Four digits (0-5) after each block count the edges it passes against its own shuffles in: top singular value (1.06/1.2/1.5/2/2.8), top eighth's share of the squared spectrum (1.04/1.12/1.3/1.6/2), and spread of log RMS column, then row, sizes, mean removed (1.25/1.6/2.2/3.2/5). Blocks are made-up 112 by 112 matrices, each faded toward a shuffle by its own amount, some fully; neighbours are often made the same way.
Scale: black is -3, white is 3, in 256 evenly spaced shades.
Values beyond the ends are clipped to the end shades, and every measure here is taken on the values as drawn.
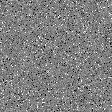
0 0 0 0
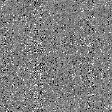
1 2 3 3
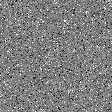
0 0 0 0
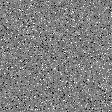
0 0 0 0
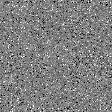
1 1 1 1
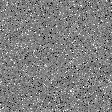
0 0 0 0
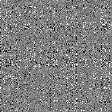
2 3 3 3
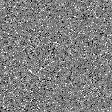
3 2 1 1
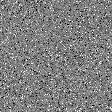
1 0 0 0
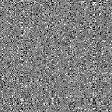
4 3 3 2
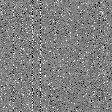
3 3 2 0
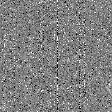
2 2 3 0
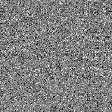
3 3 1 2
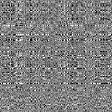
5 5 3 4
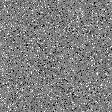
2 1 0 0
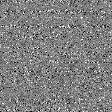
1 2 0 3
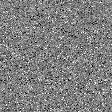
0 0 0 2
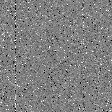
3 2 1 0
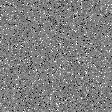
1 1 0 0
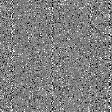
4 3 3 0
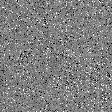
2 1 1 0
